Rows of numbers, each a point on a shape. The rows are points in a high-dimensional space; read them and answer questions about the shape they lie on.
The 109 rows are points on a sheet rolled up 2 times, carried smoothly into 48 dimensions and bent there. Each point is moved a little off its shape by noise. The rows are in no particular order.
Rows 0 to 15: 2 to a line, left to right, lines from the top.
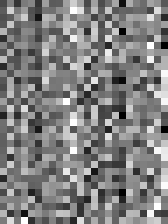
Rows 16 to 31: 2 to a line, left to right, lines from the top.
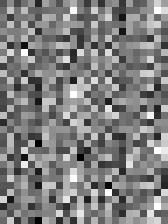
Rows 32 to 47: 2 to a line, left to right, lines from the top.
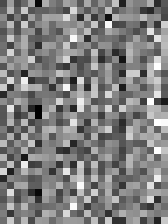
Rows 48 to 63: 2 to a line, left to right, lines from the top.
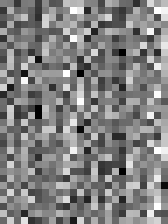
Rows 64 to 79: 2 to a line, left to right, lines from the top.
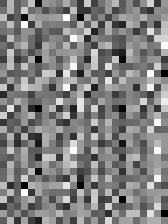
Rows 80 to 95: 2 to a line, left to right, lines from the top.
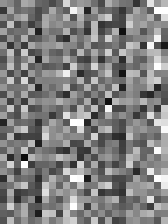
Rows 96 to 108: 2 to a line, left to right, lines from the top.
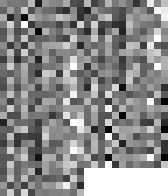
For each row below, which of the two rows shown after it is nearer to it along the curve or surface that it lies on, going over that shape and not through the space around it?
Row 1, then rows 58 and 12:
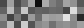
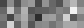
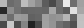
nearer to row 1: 58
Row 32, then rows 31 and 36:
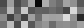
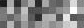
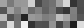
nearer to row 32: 36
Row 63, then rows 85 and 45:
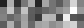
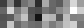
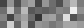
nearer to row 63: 85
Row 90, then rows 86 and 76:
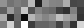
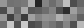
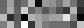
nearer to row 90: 76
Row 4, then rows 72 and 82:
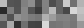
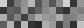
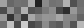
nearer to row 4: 72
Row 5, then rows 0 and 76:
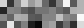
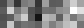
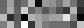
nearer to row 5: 0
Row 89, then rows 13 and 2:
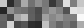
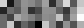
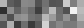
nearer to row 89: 13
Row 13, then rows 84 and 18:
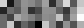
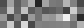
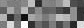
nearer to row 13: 18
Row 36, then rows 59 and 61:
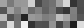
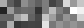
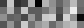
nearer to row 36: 61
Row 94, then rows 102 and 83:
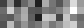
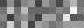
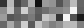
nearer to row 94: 83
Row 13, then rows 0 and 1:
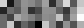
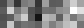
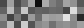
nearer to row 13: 0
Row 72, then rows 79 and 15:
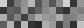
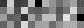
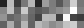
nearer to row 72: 79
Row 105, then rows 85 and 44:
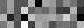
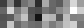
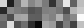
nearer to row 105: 85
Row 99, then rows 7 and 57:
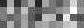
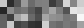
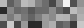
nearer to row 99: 7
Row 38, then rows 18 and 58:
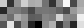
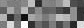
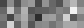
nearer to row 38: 18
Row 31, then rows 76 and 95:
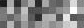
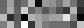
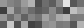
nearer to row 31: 76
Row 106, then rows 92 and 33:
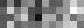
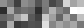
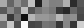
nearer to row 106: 92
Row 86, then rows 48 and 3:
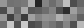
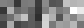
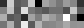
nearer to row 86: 3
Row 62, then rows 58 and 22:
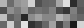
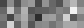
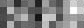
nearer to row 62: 58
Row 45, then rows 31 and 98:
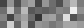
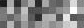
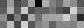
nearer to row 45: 98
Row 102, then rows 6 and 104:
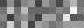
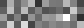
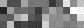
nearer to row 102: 6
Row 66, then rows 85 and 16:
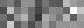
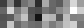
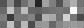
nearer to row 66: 16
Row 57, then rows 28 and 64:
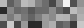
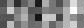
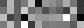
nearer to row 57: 64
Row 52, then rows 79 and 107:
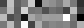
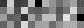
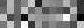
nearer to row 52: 107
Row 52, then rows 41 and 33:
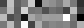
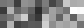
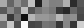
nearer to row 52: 33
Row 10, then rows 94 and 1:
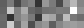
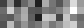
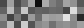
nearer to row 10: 1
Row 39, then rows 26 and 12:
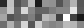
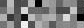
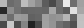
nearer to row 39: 26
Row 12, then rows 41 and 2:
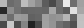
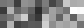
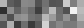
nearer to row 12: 2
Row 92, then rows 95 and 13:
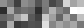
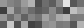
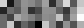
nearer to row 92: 13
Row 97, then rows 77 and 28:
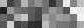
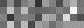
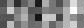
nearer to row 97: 28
